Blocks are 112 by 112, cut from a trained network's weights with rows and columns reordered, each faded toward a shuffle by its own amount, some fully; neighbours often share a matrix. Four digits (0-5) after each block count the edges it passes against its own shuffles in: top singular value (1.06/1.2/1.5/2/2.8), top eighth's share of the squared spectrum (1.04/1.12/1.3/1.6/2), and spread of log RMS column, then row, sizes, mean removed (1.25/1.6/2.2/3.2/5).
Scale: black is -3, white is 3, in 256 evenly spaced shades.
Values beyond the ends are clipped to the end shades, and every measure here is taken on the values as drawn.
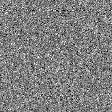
3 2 0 1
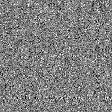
3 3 1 1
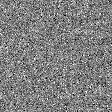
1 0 0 0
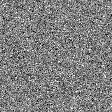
0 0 0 0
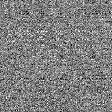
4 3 0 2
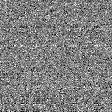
3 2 0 1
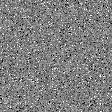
1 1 0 0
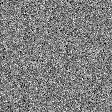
0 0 0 0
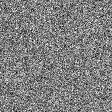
0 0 0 0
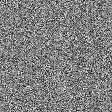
1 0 0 0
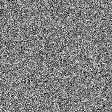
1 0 0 0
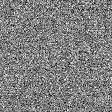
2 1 0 0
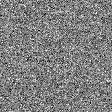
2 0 0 0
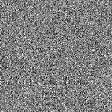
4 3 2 1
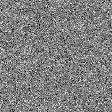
2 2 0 1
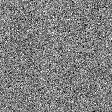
2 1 0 0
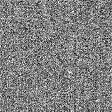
3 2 0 0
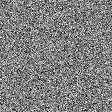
0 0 0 0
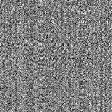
4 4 1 2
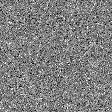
1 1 0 0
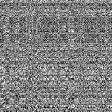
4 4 2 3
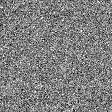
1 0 0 0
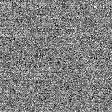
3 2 0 0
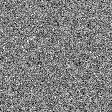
1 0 0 0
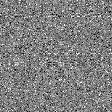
3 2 0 1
